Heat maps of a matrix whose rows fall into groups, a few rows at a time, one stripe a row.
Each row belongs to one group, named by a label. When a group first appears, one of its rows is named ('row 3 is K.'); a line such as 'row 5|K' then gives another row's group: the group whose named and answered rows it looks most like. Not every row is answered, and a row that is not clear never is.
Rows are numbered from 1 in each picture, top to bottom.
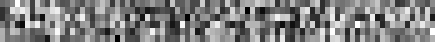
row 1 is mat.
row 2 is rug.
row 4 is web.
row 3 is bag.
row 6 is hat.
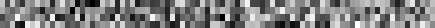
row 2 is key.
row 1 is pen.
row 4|web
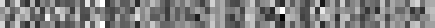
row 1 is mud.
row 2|key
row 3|key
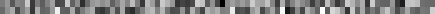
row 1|mat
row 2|hat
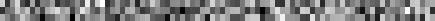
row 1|mud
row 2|bag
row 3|key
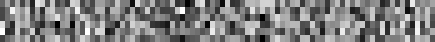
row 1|mat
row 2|bag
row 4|key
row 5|mud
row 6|bag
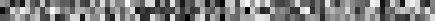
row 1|mat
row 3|mat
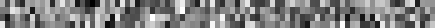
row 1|pen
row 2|rug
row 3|mud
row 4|mud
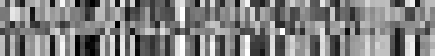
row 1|pen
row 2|rug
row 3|rug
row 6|pen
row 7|pen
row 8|pen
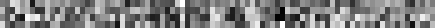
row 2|key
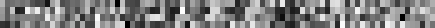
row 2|web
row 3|mud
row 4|rug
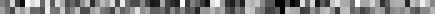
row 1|web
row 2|key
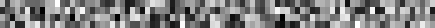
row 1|mud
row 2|bag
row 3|key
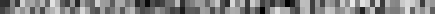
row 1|rug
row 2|bag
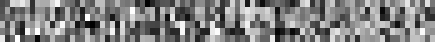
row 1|rug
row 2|mat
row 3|mat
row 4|pen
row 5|web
